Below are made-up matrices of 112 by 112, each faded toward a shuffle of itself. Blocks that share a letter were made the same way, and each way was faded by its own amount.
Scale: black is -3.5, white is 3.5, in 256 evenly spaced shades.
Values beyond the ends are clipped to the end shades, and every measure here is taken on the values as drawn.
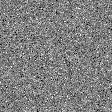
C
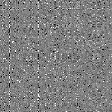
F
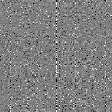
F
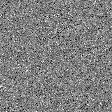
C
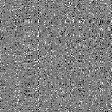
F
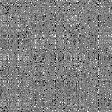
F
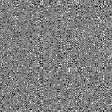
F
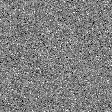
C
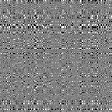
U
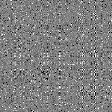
F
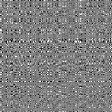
U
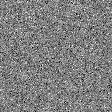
C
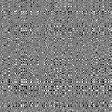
U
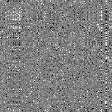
F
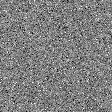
C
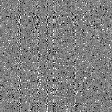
F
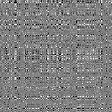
U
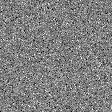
C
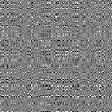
U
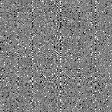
F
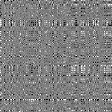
U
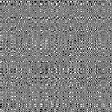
U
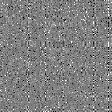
F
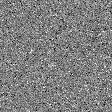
C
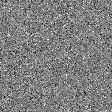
C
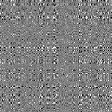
U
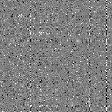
F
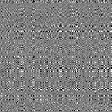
U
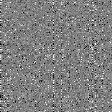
F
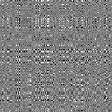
U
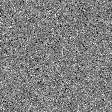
C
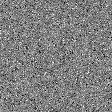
C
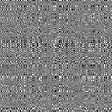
U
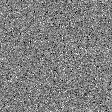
C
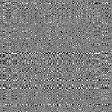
U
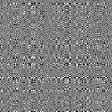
U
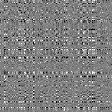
U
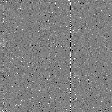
F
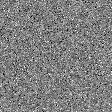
C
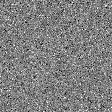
C
